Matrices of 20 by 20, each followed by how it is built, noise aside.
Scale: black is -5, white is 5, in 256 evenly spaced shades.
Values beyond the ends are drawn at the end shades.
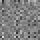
low rank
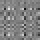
low rank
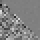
lower triangular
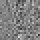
low rank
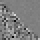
lower triangular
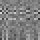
low rank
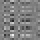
low rank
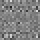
low rank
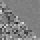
lower triangular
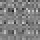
low rank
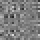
low rank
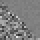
lower triangular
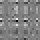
low rank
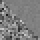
lower triangular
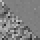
lower triangular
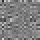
low rank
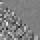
lower triangular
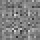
low rank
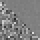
lower triangular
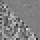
lower triangular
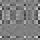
low rank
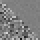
lower triangular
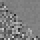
lower triangular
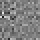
low rank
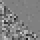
lower triangular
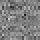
low rank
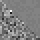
lower triangular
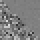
lower triangular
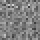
low rank
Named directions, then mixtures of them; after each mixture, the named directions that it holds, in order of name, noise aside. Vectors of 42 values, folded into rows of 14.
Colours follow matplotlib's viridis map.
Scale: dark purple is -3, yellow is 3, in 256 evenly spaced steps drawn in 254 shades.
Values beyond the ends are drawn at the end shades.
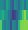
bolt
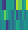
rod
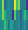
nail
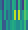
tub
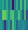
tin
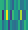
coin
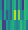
tub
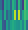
tub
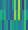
nail, tub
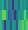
bolt, tin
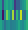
coin, nail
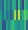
tub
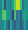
nail, rod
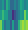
bolt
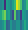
nail, rod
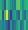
coin, rod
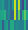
nail, tub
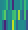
tin, tub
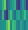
coin, rod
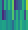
nail, tin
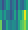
bolt, tub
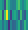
coin, rod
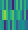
tin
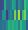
coin, tub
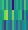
coin, tin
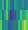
bolt, coin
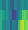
bolt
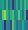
tin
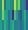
nail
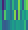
rod, tub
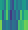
bolt, coin
